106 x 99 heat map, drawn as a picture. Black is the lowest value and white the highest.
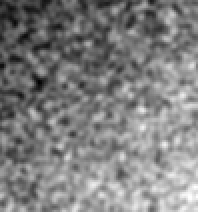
On average the colour sits 50% of the way up the scale. No regular stripes run through it. The halves do not mirror each other. No single row or column stands out from its neighbours. The texture is blotchy. The bottom right is the ninth with the highest average. The ninth with the lowest average is the top left. The field climbs toward the bottom right.
